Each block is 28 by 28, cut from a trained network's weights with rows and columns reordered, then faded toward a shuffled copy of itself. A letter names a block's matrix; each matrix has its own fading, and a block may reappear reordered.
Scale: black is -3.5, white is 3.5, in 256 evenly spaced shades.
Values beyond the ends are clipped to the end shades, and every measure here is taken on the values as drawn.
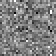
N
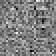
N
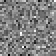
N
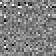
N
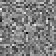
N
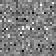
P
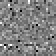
P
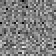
N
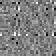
N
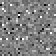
P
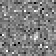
P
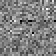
N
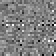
N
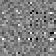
N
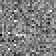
N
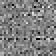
P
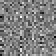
N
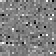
P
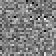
N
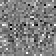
P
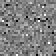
P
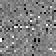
P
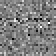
P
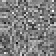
N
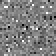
P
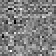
N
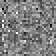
N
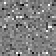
P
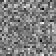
N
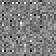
N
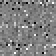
P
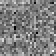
N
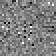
P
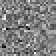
N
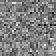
N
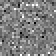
P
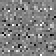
P
